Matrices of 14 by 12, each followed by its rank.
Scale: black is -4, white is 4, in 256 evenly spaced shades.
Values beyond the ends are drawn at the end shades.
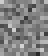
full rank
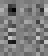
two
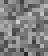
full rank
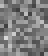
full rank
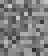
full rank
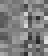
two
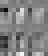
two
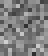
full rank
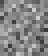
full rank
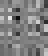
two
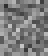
full rank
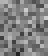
full rank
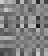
two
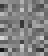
two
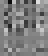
two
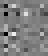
two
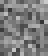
full rank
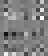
two
